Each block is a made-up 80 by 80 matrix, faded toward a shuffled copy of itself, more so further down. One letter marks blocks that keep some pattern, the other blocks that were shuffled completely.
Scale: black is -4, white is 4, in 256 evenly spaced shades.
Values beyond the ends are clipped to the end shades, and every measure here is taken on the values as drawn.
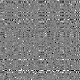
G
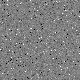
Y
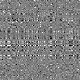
G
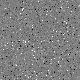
Y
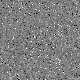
Y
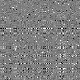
G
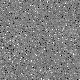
Y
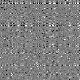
G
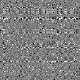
G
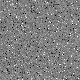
Y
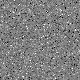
Y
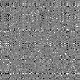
G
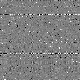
G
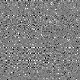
G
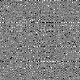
G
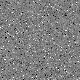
Y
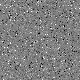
Y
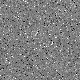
Y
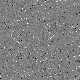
Y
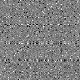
G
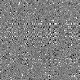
G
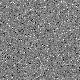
Y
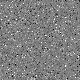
Y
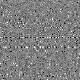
G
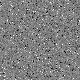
Y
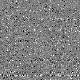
G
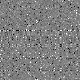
G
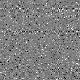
G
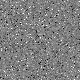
Y
